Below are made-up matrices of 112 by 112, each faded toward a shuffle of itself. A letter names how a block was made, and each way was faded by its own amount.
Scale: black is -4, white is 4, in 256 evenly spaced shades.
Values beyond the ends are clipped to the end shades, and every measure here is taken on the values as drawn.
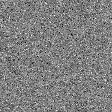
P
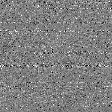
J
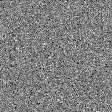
P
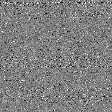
J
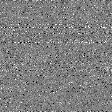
J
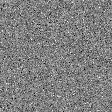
P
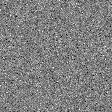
P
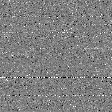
J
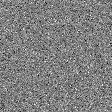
P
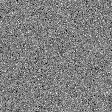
P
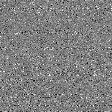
J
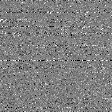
J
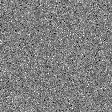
P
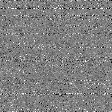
J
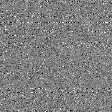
J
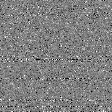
J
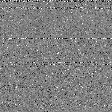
J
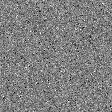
P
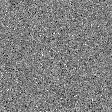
P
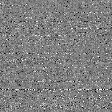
J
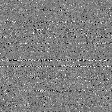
J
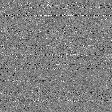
J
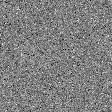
P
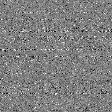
J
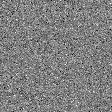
P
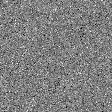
P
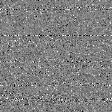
J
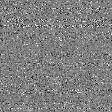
J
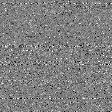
J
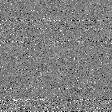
J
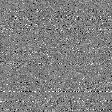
J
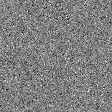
P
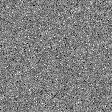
P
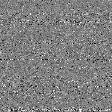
J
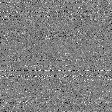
J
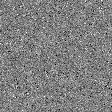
P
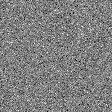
P
